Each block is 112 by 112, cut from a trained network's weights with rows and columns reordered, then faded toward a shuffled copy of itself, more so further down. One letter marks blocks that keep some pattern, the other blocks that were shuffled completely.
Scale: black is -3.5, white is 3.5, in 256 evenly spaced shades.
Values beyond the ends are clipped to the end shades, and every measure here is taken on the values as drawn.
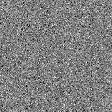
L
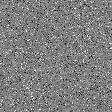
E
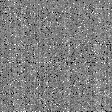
L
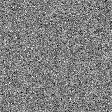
E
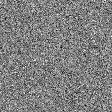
L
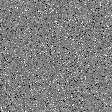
E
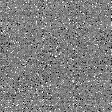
L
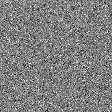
L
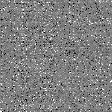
L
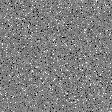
E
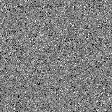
L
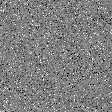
E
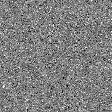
L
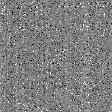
L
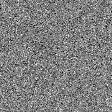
L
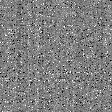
L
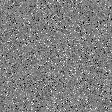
E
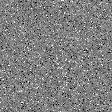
E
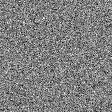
E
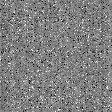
L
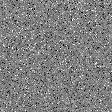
E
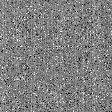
L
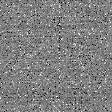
L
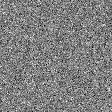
E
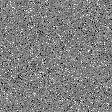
E
